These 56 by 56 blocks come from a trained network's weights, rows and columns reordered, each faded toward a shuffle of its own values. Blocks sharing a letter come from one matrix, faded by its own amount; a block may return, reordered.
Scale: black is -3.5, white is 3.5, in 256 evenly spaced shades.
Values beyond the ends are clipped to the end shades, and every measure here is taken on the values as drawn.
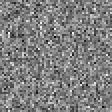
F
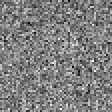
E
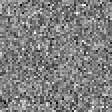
F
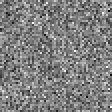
E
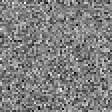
F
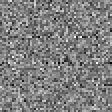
F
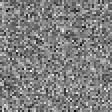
E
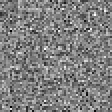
F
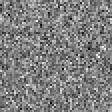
E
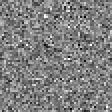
F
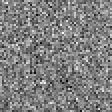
E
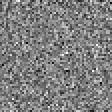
F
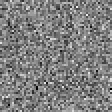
F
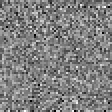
F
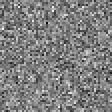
F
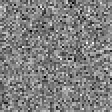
E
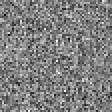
E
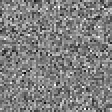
F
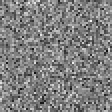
E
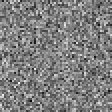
E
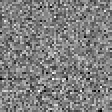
F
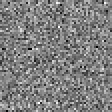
F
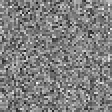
E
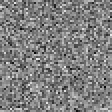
E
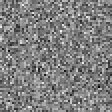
E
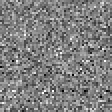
F
